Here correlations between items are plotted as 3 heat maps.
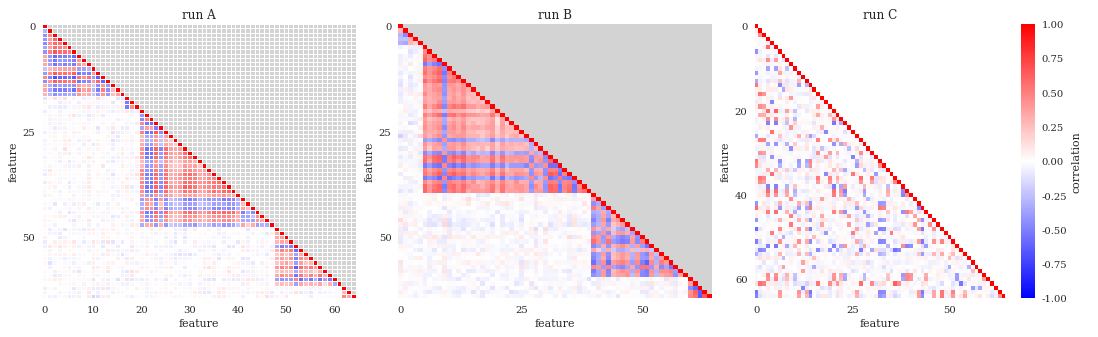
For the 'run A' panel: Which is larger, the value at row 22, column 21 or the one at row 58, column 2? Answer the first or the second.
the first
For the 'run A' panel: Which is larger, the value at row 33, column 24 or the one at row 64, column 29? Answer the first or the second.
the second
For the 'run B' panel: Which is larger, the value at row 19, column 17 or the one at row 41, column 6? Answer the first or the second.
the first
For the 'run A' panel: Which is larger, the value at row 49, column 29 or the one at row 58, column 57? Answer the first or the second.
the second
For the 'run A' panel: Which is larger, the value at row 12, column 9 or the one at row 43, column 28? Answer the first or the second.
the first
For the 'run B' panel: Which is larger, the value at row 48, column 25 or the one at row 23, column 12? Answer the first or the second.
the second
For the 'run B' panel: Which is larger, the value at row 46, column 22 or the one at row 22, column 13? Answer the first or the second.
the second
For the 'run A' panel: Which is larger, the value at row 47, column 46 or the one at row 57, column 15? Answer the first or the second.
the second
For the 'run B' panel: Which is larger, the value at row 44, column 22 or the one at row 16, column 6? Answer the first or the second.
the second
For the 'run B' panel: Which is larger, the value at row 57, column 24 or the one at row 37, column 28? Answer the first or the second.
the second
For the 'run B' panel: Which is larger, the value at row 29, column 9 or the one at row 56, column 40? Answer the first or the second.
the first
